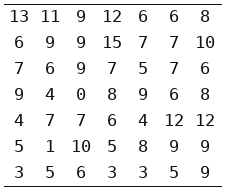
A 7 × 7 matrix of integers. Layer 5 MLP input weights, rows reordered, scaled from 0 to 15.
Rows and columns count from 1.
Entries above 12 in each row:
1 1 0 0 0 0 0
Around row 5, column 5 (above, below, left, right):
9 8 6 12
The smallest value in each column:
3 1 0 3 3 5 6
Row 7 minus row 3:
-4 -1 -3 -4 -2 -2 3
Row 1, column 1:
13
